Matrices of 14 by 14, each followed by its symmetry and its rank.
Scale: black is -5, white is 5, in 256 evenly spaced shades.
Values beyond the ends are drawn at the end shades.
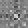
symmetric, rank three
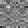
neither, rank three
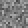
neither, full rank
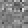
neither, rank three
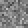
neither, full rank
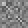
symmetric, rank three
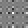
symmetric, rank one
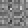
neither, rank three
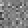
neither, rank three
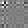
symmetric, rank one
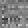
neither, rank three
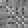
symmetric, rank three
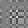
symmetric, rank one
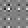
symmetric, rank one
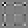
symmetric, rank one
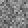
neither, full rank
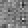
neither, rank three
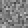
neither, full rank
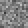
neither, full rank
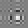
symmetric, rank one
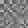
symmetric, rank three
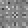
symmetric, rank three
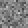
neither, full rank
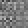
neither, rank three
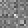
symmetric, rank three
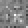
symmetric, rank three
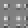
symmetric, rank one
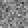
neither, full rank
